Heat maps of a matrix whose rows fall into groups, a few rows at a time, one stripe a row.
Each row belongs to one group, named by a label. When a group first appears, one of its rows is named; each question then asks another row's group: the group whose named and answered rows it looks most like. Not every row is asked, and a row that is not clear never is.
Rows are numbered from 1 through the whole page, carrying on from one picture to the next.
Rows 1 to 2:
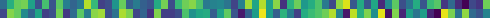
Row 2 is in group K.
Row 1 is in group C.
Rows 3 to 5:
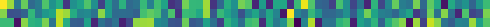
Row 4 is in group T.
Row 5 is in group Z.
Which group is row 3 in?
C
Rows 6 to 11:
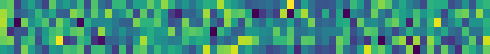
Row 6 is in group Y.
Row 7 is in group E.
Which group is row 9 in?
T
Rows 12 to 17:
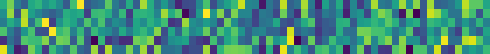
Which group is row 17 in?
E
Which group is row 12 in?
E
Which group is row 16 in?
Z
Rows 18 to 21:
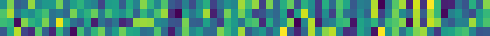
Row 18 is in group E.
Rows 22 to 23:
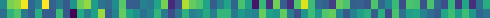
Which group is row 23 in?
K
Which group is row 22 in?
C
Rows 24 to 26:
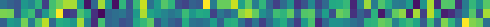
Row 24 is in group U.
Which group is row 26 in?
Z
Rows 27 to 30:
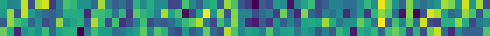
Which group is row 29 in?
K
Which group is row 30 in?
E
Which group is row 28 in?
Y
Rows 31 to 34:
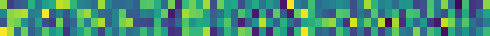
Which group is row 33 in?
K
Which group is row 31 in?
T
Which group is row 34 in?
C
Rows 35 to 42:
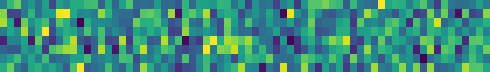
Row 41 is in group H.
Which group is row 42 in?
E
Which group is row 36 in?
T
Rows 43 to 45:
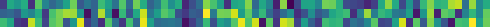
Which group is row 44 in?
U
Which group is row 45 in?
E
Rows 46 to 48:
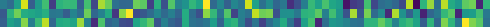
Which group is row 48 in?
Z
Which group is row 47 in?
H
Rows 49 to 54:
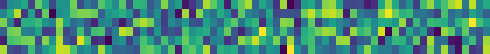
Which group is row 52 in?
K
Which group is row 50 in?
H
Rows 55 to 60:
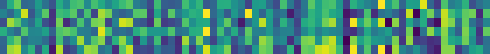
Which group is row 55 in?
K
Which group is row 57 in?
K
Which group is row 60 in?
H
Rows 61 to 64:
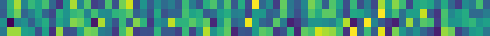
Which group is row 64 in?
H
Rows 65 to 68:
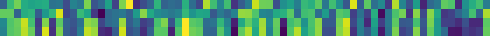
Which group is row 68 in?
C
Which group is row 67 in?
C
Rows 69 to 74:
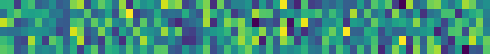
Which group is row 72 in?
U
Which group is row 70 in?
H
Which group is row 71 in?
E
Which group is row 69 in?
Y
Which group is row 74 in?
E
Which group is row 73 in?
E
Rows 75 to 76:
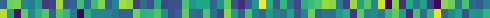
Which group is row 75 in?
K
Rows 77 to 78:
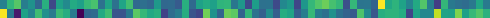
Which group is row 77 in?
H
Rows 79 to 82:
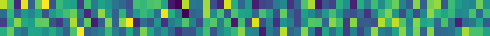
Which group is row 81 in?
H
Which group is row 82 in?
E
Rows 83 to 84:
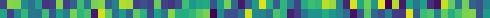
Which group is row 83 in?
K
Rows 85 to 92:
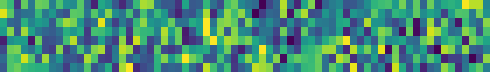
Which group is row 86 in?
E
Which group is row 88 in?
Y
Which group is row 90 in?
K
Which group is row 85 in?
Z
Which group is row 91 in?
C
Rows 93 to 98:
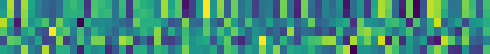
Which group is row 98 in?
C
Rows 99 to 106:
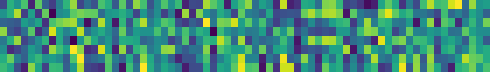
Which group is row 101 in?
U
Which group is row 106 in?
E
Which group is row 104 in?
U
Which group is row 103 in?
H
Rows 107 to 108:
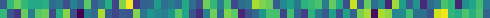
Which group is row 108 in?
Z
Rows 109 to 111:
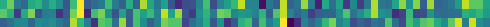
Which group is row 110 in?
Y
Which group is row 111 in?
U
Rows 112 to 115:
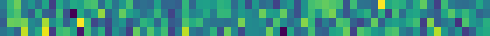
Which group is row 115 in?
Z
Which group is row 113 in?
K
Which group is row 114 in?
C
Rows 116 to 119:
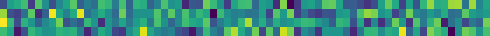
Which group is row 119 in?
E
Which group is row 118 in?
C
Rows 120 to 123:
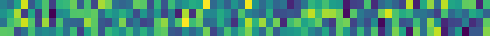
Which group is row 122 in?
C
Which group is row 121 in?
H
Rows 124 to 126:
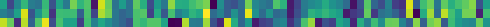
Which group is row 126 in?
Z
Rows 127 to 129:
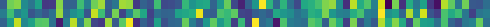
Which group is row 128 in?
K
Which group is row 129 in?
H
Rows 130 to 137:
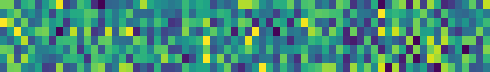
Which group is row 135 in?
E
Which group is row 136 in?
Y
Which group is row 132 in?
C
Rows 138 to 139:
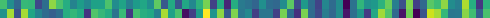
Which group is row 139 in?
Y
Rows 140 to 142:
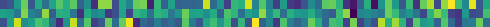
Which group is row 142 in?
H
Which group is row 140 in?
U
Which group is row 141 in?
C
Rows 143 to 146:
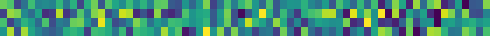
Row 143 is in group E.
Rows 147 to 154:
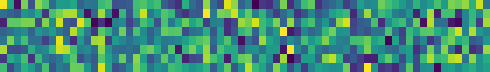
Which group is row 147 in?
Z
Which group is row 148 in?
U
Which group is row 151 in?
K
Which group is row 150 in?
U
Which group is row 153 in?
U
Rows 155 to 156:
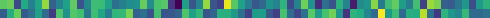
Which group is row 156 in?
K
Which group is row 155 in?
E
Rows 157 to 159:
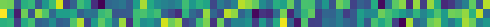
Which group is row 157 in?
C
